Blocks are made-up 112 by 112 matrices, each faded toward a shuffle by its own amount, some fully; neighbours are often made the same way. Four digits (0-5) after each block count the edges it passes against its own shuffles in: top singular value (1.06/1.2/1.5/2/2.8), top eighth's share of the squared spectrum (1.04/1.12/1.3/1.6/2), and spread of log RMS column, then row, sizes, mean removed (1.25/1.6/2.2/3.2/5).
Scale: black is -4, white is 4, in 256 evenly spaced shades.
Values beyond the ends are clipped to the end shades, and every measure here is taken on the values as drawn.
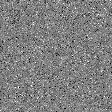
0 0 0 1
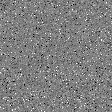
0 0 0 0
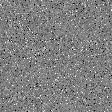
0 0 0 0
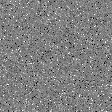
0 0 0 0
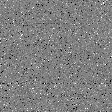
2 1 0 1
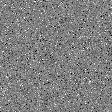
0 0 0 0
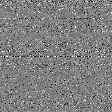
2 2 0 3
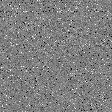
1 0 0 1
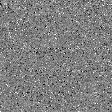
1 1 0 2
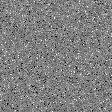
0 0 0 0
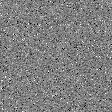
0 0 0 0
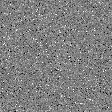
0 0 0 0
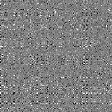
4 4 3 3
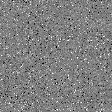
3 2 0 0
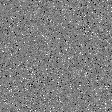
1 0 0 0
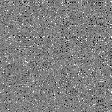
4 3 2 2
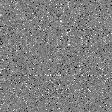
3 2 1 1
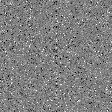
3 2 1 0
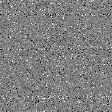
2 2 2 2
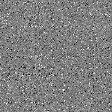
1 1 2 2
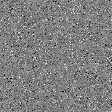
1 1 1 1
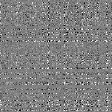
2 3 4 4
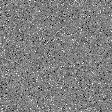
1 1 1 1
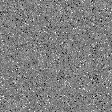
1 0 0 1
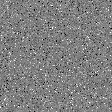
2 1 0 0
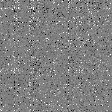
3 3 2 2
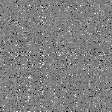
3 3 2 2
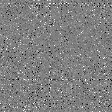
2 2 2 2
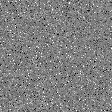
1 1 0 0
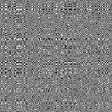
5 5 3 4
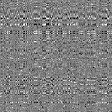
5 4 3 4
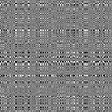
5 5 4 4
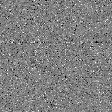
3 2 0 1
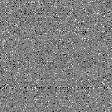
4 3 2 2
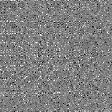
4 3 2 2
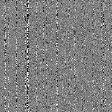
3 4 4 0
